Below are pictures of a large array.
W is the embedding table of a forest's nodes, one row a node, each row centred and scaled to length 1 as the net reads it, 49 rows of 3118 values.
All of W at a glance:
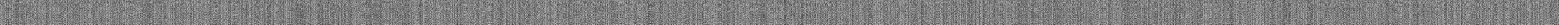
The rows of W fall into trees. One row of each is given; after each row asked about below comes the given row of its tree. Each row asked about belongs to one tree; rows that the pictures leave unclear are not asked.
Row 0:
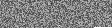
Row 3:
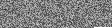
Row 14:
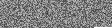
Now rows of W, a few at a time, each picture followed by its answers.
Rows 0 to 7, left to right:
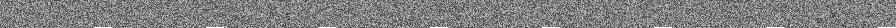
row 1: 14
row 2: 14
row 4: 14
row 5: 14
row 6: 0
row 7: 14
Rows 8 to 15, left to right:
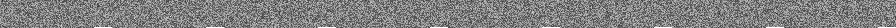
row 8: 0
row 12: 0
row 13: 14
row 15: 0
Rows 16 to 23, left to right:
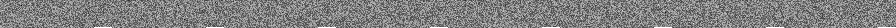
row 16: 3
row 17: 3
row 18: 3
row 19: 0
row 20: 3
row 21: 14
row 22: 0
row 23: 0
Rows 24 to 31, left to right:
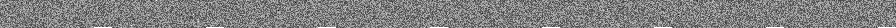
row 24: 3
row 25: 0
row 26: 14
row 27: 0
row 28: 0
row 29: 0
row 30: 0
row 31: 0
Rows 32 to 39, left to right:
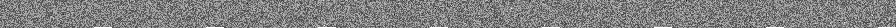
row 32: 14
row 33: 0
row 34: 0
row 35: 0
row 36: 14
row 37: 14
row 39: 3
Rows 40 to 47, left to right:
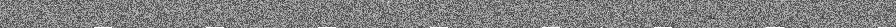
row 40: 0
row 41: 14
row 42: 0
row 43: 14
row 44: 14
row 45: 3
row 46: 0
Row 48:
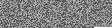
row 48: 14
